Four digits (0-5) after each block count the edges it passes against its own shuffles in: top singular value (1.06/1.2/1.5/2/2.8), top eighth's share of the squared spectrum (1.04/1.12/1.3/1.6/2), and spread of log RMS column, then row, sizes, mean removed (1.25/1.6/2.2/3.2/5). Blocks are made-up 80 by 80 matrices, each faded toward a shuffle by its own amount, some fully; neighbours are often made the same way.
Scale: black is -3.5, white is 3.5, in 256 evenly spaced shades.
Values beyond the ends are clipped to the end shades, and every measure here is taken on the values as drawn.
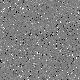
0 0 0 0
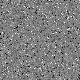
0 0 0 0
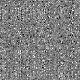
3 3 2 1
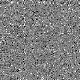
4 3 2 2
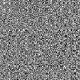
4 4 2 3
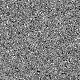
0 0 0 0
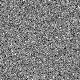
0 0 0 0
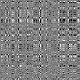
5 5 4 4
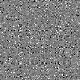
4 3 1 1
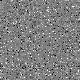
3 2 0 1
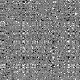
4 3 2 2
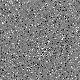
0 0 0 0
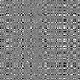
5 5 4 4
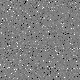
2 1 0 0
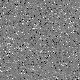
2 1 0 0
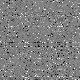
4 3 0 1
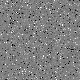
2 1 0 0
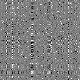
5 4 3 2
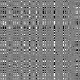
5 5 4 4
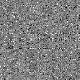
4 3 1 2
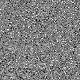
3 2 1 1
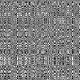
5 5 4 3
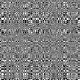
5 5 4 4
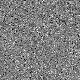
2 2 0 0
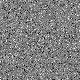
0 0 0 0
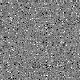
3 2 0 1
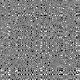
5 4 2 3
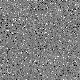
2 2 1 1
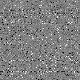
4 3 1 2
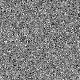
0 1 0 2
